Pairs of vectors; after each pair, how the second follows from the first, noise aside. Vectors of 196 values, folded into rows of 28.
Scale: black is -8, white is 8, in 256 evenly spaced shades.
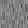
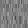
wrapped around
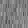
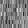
scaled up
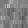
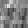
scaled up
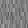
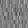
reversed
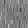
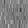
copied
